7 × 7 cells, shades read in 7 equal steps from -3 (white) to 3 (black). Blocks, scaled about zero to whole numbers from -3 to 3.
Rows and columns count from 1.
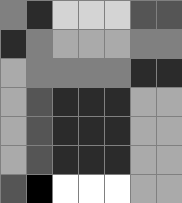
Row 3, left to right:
-1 0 0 0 0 2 2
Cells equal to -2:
3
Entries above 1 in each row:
1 1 2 3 3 3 1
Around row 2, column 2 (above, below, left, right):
2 0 2 -1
